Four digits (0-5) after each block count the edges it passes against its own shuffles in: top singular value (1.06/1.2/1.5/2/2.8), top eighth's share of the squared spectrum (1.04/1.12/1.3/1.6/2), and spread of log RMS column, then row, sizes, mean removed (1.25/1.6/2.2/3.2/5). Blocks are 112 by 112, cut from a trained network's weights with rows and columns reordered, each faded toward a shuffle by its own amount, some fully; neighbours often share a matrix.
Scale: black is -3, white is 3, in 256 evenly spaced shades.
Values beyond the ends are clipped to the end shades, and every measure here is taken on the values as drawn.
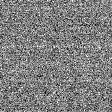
3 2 0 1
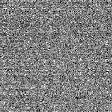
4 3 1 1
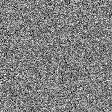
1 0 0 0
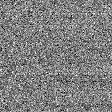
2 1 0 0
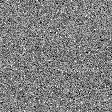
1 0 0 0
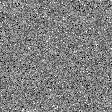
0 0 0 0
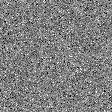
0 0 0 0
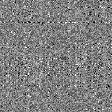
3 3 2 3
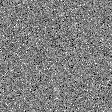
0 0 0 0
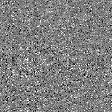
3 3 2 2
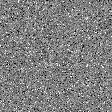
1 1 0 0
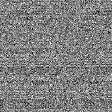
4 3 2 1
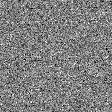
2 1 0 0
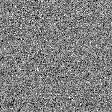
3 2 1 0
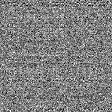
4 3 0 2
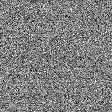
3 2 0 0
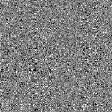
3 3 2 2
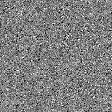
3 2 0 1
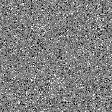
3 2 1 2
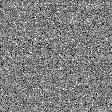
1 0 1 0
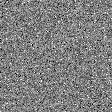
0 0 0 0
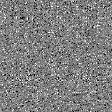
3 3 2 2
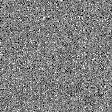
2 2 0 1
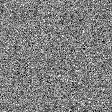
1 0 0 0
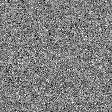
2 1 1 0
